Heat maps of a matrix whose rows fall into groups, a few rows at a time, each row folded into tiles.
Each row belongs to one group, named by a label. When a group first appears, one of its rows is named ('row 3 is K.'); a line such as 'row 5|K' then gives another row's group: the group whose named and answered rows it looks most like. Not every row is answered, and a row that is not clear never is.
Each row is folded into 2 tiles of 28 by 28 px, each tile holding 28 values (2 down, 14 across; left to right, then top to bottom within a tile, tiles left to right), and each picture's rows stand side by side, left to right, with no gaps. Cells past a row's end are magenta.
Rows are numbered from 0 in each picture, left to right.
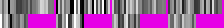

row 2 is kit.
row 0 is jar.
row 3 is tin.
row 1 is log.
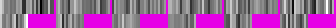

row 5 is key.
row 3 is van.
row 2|log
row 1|kit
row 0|van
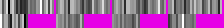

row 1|key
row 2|key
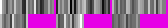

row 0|van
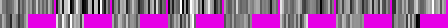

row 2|tin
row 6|tin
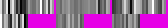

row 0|jar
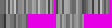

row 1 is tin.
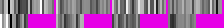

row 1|van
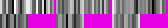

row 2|van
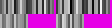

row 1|tin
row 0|tin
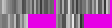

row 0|van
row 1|jar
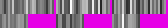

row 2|log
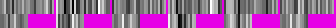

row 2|log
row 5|log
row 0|key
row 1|jar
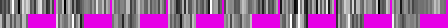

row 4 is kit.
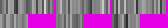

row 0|tin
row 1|key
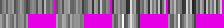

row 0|tin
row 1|tin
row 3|log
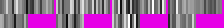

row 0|key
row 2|jar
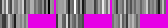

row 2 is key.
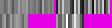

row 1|log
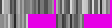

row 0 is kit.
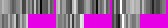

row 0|van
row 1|van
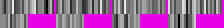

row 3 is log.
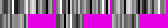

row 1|key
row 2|key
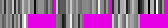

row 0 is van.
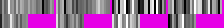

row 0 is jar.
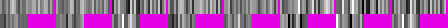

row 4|key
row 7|log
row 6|key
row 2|log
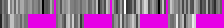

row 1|jar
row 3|van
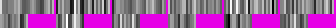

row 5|key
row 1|log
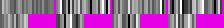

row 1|key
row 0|van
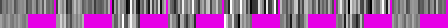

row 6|key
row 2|log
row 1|kit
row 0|tin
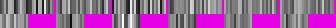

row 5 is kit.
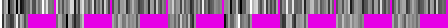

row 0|jar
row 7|tin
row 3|van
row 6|tin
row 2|tin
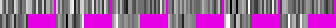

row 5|van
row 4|kit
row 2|kit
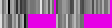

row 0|jar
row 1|log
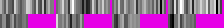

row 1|key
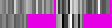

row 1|kit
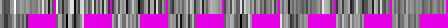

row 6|tin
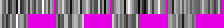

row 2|key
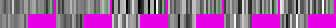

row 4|log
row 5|jar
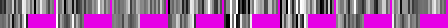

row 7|jar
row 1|jar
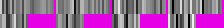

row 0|kit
